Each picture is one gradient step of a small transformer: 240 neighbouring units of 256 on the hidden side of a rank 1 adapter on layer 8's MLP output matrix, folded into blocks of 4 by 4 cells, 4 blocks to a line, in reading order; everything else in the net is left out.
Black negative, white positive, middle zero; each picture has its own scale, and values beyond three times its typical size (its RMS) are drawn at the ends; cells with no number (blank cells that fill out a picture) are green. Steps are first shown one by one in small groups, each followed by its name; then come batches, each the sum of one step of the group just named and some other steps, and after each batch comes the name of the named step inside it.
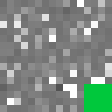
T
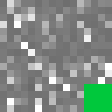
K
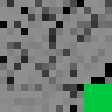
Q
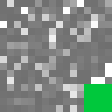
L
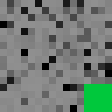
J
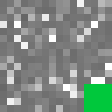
T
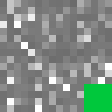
K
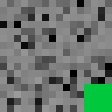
T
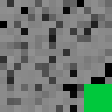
Q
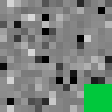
K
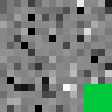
T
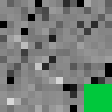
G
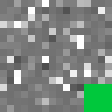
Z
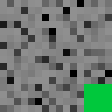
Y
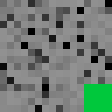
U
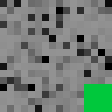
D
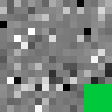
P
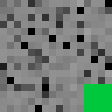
U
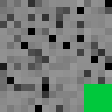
U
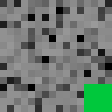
D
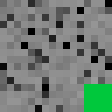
U
